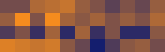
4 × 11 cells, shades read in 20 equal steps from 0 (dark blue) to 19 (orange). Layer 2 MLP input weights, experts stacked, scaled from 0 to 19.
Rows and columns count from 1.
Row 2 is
11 19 9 19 12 10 12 9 11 9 13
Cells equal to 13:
2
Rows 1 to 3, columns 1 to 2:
8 8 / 11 19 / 5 9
